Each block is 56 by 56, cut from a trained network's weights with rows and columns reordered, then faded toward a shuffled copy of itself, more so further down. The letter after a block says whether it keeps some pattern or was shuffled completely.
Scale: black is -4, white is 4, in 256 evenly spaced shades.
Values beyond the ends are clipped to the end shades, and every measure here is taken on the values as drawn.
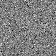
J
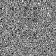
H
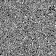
J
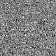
H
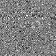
H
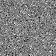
J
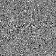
H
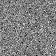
J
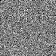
H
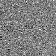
H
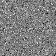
H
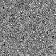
H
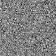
H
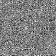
H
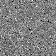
J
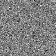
H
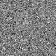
H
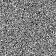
J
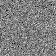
J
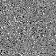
H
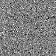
H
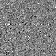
H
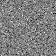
J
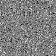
H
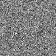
H
